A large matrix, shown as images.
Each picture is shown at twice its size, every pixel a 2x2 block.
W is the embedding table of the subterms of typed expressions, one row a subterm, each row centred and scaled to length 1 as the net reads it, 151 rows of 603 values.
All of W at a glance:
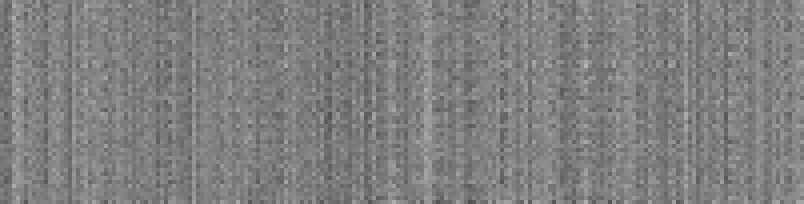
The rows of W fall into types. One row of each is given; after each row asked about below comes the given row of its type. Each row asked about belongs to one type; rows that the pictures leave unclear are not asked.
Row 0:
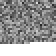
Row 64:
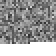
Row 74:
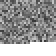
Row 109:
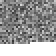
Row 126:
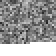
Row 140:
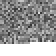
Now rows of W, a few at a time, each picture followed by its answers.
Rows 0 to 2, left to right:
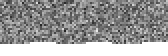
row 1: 126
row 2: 109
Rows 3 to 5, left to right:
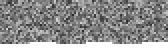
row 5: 126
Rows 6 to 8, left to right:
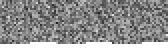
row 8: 0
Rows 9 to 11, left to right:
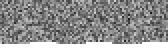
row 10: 74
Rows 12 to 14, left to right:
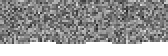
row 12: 140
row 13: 140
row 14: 0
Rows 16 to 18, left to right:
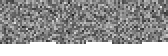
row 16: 0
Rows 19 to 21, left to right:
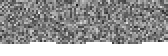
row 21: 0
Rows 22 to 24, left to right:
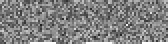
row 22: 140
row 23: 0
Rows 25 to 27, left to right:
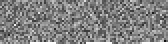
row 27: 140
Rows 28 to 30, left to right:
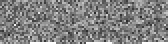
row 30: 126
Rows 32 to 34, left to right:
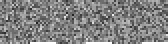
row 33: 126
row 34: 0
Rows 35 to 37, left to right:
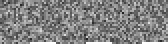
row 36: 64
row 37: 74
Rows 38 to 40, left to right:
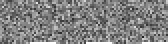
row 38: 0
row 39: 74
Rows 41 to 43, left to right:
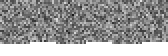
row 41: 74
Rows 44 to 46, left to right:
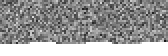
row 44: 126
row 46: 140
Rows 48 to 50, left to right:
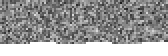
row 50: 140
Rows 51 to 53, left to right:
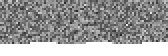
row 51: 109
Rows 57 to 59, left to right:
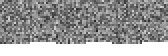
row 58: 140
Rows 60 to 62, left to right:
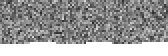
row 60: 0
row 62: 74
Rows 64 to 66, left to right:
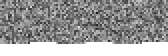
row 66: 74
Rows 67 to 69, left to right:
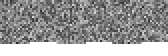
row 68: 64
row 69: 126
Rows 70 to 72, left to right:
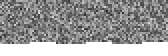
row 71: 0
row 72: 74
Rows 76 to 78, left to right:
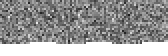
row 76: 74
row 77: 64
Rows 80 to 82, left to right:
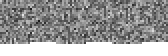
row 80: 140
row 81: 64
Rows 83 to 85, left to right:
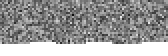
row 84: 140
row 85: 126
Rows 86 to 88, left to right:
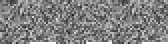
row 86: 126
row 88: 126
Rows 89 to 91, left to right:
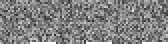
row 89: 74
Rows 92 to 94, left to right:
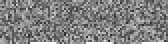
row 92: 64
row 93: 109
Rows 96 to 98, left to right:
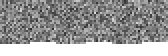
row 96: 74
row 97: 140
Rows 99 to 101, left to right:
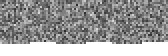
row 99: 64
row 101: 74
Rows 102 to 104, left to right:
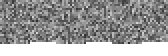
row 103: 64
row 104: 126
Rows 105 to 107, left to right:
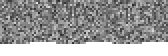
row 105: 0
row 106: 0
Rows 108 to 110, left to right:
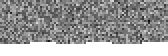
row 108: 74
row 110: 109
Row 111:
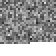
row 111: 64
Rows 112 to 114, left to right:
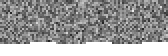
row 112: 74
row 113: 126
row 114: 74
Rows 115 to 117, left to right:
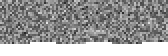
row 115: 109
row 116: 140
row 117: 74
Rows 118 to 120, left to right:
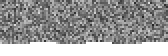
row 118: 64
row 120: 0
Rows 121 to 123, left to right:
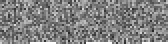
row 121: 64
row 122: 64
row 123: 140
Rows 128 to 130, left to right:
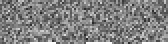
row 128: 140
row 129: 64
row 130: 74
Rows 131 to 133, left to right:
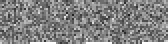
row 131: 64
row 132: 126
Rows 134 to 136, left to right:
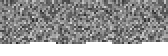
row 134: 74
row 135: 0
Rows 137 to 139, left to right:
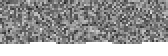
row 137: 0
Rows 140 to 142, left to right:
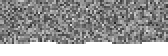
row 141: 126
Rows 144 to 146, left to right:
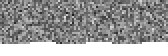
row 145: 140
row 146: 0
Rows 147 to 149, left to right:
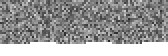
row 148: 109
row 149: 74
